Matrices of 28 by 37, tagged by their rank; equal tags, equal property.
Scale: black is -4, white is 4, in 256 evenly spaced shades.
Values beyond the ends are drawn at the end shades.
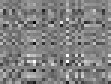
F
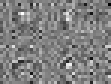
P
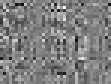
P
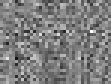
P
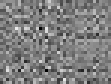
P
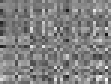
F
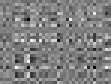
F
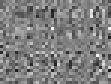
P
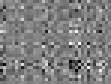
F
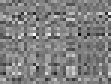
F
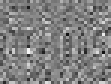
P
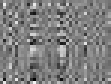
F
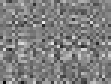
P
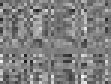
F
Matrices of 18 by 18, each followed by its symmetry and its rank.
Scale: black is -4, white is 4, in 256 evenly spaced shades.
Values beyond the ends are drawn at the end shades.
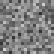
neither, full rank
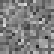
symmetric, full rank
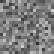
neither, full rank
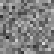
neither, full rank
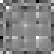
symmetric, rank two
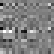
neither, rank two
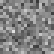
neither, full rank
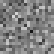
symmetric, full rank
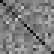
symmetric, full rank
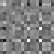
symmetric, rank two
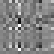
neither, rank two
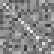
symmetric, full rank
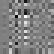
neither, rank two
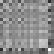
symmetric, rank two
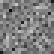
symmetric, full rank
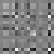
symmetric, rank two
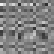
neither, rank two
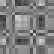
symmetric, rank two
